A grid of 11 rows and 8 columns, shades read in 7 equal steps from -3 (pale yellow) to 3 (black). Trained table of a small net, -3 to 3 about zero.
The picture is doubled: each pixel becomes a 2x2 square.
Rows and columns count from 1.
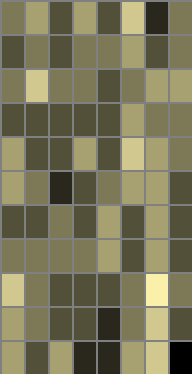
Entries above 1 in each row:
1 0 0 0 0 1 0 0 0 1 3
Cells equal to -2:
6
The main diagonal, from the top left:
0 0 0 1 1 -1 -1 1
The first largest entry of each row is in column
7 1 5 1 2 3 1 6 3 5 8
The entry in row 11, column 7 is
-2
